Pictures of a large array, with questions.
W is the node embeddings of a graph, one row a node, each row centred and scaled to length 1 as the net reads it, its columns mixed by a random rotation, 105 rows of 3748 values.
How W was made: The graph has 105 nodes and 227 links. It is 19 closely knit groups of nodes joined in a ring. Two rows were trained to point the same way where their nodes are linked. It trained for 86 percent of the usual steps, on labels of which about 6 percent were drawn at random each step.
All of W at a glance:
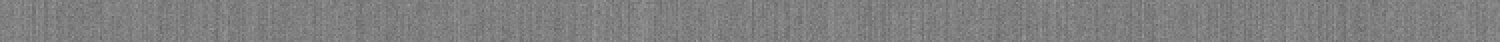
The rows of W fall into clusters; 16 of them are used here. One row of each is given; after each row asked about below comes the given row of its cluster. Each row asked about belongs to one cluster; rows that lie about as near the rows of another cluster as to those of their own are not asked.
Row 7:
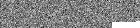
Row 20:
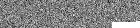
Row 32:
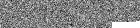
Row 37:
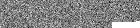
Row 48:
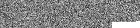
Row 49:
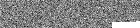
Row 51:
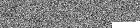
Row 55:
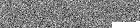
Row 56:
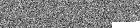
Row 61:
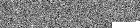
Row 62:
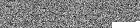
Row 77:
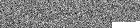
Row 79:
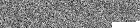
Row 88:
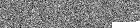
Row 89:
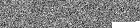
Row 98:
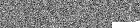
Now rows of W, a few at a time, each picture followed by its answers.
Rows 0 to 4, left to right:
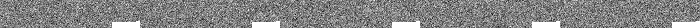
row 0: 88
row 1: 56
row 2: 7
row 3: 55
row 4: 89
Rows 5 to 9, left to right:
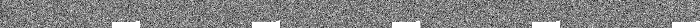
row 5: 62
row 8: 32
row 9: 61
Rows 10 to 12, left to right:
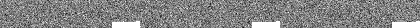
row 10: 77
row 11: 37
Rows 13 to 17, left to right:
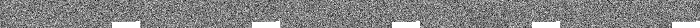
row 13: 89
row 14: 89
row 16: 55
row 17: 61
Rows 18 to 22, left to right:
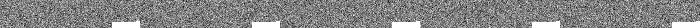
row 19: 56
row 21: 32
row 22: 48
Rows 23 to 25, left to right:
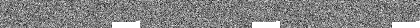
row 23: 79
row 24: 61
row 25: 79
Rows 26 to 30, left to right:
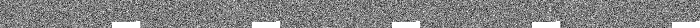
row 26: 51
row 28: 49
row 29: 98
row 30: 89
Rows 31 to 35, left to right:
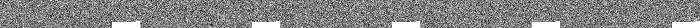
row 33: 51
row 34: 37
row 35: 98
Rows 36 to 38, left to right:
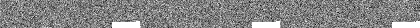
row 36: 49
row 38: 61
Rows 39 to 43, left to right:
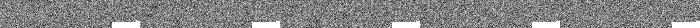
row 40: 51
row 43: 56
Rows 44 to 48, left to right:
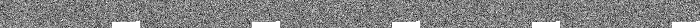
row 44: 48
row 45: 37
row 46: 88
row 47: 62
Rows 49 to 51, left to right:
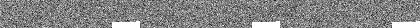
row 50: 79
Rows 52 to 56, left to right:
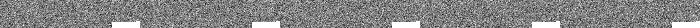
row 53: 61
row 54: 56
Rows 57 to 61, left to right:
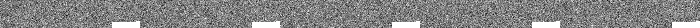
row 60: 77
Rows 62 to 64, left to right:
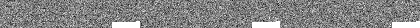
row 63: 98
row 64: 88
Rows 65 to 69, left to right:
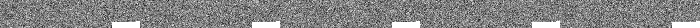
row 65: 51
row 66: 79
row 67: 98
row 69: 51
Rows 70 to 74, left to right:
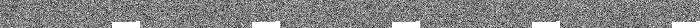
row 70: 51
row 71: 48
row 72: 89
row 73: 62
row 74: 55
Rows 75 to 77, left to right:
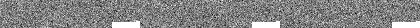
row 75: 49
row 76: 55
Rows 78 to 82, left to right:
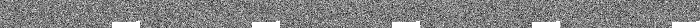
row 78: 88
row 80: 77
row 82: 32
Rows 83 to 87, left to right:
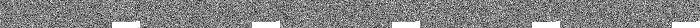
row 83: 61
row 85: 48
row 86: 98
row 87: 88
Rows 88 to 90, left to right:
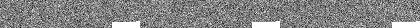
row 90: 20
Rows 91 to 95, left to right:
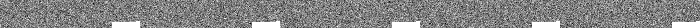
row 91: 32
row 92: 49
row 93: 37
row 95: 77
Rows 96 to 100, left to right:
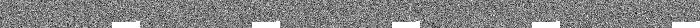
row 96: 49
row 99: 20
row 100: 77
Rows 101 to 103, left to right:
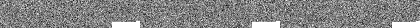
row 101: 55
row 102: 48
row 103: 79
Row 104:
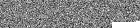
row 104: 56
